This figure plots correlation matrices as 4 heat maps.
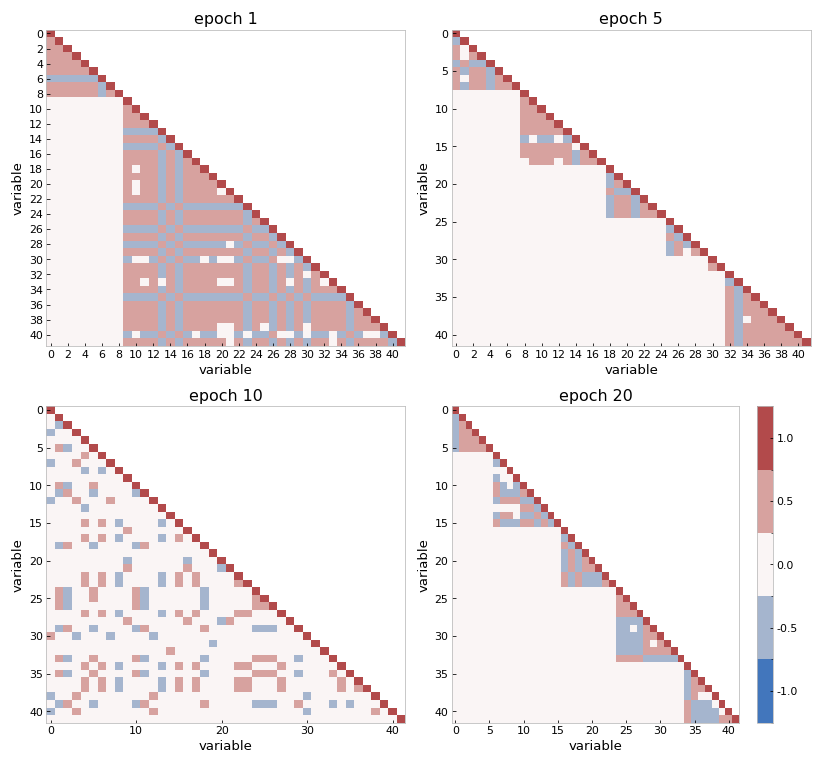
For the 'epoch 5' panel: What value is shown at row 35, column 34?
0.5
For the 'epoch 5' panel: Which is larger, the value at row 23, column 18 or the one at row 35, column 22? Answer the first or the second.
the second
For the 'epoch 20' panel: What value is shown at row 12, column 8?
0.5
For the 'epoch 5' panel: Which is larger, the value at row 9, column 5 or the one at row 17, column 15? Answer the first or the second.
the second
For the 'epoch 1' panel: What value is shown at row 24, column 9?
0.5
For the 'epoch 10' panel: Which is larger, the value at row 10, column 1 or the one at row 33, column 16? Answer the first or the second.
the first
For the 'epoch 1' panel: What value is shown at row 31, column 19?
0.5
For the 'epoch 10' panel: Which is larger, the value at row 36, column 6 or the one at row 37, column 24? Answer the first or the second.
the first
